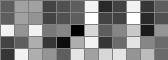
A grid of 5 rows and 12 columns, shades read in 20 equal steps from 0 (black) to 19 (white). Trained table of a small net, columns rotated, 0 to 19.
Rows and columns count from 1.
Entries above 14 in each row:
2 2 4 2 4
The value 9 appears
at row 3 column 4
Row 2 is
7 12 11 5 6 7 19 5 5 19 3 6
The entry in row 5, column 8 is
16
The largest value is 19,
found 2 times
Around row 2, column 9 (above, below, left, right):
5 10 5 19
